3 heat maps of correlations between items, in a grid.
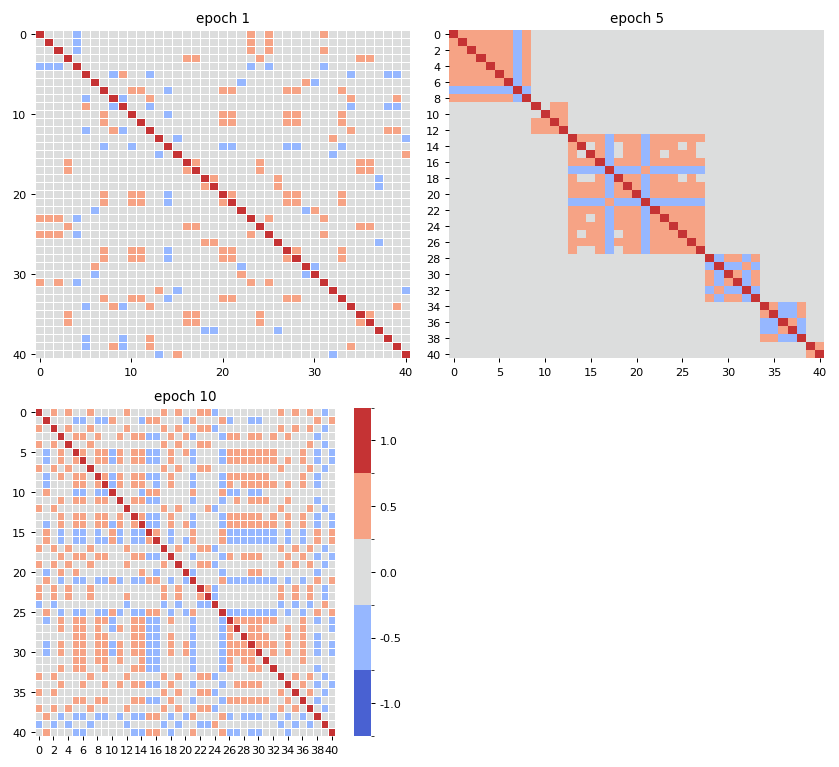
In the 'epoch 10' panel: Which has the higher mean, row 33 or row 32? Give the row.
33
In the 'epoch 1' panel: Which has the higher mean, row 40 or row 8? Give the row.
8
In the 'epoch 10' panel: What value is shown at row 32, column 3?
0.5
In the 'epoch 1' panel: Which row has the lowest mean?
14
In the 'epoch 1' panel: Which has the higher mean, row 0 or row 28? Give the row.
28
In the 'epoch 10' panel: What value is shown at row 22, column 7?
0.5
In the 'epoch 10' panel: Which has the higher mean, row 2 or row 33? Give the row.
2
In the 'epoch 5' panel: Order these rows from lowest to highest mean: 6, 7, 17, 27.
17, 7, 6, 27
